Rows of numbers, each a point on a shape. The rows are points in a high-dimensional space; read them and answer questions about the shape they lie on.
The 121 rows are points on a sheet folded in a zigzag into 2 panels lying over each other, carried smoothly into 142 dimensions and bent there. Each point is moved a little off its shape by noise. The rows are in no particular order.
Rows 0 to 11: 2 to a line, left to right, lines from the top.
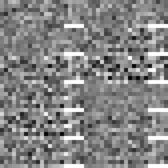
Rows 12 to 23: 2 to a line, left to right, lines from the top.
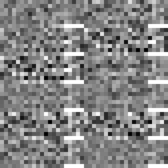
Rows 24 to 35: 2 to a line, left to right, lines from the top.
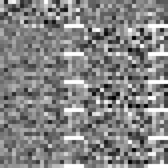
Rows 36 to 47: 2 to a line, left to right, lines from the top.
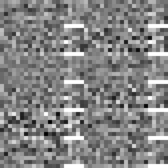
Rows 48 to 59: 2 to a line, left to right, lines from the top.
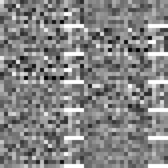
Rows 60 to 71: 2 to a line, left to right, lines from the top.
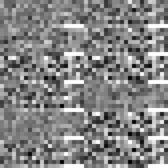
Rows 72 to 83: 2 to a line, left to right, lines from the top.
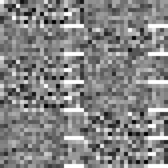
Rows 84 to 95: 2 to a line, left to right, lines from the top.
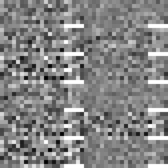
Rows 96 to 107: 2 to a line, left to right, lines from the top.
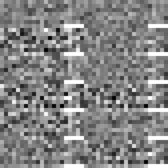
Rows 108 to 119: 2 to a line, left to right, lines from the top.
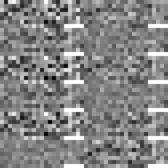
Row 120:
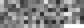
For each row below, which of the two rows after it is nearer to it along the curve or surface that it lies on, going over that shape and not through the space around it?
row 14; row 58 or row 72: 72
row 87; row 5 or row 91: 91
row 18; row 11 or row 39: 39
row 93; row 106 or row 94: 94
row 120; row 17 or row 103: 103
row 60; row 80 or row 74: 80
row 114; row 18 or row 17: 17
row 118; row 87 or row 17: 87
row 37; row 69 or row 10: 69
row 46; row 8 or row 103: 8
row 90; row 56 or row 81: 56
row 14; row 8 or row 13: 13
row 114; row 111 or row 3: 3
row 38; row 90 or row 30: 90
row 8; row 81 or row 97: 81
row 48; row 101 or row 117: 101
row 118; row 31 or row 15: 15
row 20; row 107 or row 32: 32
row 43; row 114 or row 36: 114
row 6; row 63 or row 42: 63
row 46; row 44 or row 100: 44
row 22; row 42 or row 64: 64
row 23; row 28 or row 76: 76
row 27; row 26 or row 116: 116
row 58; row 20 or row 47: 47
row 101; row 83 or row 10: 83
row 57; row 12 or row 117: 117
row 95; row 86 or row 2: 2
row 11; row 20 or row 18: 20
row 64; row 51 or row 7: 51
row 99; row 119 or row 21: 21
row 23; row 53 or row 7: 7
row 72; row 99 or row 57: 99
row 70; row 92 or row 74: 74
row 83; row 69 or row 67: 69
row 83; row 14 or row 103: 14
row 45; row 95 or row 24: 24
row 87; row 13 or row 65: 13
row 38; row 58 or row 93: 93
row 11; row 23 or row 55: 55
